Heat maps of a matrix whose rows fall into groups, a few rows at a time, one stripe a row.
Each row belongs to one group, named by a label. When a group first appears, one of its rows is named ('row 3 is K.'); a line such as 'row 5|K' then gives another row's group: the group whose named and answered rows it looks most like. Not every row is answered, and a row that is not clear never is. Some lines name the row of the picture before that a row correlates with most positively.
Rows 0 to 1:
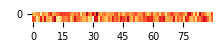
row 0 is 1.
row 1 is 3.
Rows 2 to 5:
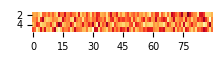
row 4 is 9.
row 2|1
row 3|3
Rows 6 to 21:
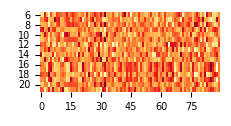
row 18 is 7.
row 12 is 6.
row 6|1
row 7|9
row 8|1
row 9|7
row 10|9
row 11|1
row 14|6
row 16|3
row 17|3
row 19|3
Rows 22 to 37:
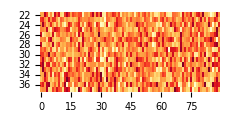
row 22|9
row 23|7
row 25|9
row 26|6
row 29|6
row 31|6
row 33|6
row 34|9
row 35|9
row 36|7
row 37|9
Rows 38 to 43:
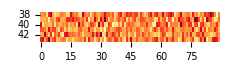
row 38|3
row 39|1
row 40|6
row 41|7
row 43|7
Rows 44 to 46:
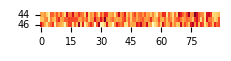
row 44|1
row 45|1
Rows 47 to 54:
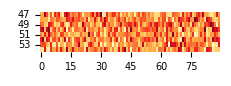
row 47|9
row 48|1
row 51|7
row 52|7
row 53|6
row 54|1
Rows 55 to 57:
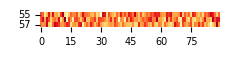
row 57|9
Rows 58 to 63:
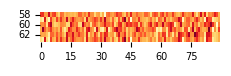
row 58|7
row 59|1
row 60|3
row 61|6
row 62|1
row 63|1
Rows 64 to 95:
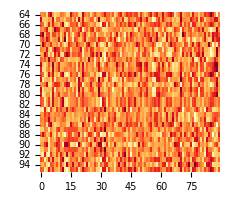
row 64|3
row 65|6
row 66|3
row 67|9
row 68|7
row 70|6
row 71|9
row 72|9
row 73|7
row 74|6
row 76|3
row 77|6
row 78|9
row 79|6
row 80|6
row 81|3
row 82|3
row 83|1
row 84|7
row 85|7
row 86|3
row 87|1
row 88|6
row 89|1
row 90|9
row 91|1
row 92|1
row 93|3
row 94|1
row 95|3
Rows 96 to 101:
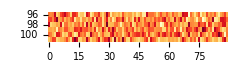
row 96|9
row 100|3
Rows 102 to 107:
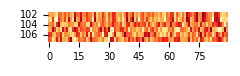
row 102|1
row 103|1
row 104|3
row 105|9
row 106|6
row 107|3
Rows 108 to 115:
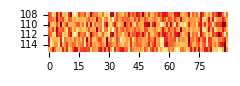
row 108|3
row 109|7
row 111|7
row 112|3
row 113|6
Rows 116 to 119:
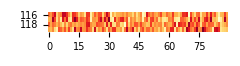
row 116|9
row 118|6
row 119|1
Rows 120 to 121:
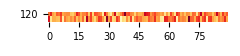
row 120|6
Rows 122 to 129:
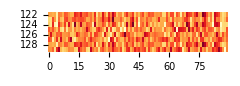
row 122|1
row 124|1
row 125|6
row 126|6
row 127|3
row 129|3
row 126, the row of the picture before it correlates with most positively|120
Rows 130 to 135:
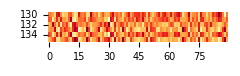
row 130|3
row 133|9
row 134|3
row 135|9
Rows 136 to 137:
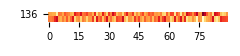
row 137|7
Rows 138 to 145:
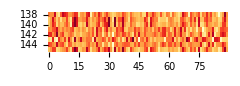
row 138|9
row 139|9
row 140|9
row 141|7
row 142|7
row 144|7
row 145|9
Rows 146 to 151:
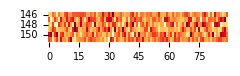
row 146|1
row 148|1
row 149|9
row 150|7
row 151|3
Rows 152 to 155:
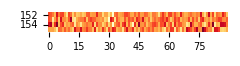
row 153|3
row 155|1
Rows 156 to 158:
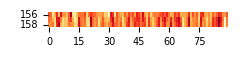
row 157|3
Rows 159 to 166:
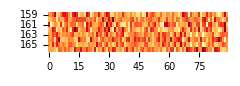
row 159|9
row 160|1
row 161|6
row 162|9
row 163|7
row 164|3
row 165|7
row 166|1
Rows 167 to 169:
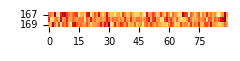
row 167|9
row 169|9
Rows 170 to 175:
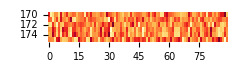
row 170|6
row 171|3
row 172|1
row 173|9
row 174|9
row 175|3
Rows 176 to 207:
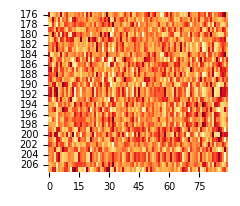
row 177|9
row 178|1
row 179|7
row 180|9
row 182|7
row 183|7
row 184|6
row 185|6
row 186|3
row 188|7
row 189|6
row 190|9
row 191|7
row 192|7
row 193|3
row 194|1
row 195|9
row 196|1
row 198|1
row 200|7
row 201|3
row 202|7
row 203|9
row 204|3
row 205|3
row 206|1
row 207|9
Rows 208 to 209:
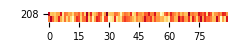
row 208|6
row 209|6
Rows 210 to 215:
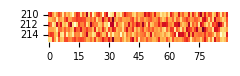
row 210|6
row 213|1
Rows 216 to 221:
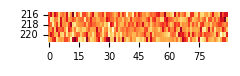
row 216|7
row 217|6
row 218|3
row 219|7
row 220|6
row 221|9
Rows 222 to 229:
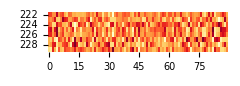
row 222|7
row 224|3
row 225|7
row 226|7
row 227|1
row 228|9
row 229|1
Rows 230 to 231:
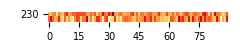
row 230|1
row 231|6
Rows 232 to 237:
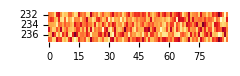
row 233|6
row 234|1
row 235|6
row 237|3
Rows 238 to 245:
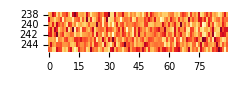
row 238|9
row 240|7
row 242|7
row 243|1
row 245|3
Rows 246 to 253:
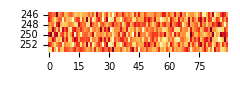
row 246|7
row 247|6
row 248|3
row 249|9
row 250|7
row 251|9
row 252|6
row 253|1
